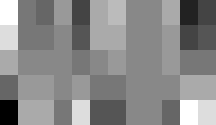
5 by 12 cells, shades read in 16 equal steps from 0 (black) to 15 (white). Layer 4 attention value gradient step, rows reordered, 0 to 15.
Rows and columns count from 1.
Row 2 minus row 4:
7 -2 -2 0 -4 3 3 0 0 1 -6 -5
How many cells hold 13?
3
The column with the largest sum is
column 1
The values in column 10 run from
6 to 10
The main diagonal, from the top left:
15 7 8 8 13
